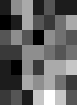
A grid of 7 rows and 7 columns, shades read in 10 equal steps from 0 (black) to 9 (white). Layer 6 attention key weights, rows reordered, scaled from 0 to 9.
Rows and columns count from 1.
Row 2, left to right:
0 1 6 3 2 4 6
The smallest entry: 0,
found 3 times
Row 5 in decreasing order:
7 6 6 5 2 1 0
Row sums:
18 22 23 25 27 25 32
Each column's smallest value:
0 0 1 0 2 1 1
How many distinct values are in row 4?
4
